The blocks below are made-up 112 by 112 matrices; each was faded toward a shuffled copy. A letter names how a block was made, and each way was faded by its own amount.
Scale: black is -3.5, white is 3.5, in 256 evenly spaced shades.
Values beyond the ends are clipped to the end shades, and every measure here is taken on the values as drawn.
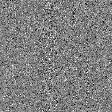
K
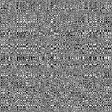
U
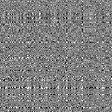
U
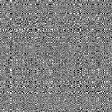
U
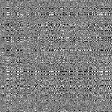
U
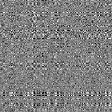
U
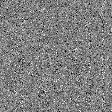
K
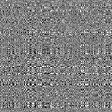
U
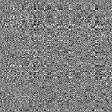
U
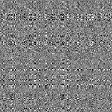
U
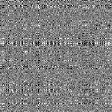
U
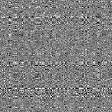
U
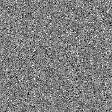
K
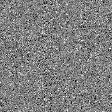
K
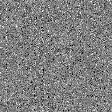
K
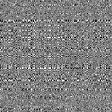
U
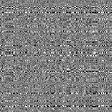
U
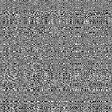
U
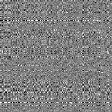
U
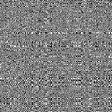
U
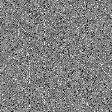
K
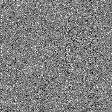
K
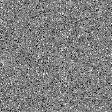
K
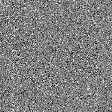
K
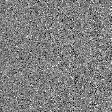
K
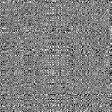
U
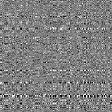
U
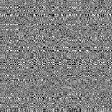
U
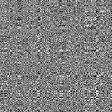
U
